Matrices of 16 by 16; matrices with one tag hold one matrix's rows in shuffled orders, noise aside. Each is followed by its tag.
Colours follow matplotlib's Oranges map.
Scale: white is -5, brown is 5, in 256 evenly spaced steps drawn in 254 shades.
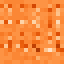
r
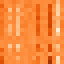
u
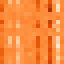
u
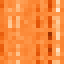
u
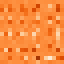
r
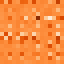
r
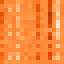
u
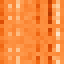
u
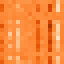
u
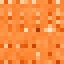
r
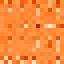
r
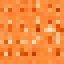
r
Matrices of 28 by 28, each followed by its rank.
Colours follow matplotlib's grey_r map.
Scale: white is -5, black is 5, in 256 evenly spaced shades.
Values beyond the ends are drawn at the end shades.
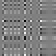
one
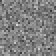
full rank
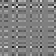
one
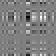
one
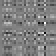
two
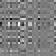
two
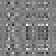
two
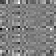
two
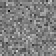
full rank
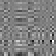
two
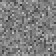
full rank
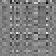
two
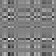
one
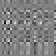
two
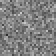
full rank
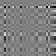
one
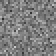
full rank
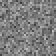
full rank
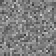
full rank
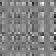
two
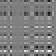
one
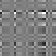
one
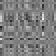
two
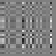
one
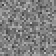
full rank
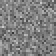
full rank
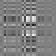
one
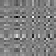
two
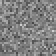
full rank
